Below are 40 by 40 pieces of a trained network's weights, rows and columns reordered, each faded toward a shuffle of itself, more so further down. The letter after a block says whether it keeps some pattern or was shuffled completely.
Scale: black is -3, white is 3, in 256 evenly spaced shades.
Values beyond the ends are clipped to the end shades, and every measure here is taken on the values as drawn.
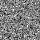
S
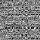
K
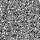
S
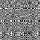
K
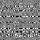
K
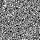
S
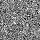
S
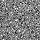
S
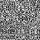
K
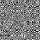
K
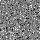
S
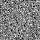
S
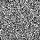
S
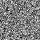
S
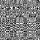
K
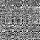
K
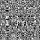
K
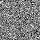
S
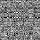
K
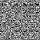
K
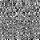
K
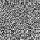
K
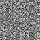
K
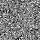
S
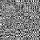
K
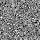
S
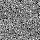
S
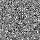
S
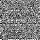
K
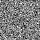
S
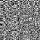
K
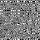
K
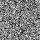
S
